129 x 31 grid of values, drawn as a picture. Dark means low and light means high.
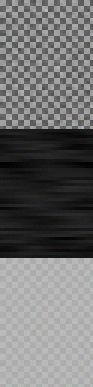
It is made of 3 by 1 panels. Panel 1,1: middling, checkered, strong in contrast. Panel 2,1: very low, streaked across, faint in contrast. Panel 3,1: high, checkered, faint in contrast.
